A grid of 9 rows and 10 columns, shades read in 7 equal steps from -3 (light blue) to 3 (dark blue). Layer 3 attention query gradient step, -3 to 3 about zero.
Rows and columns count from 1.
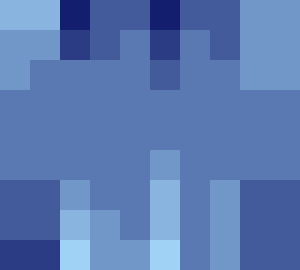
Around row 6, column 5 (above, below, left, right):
0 0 0 -1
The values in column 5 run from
-1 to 1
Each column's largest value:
2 2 3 1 1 3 1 1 1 1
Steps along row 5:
same same same same same same same same same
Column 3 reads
3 2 0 0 0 0 -1 -2 -3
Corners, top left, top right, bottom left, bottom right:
-2 -1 2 1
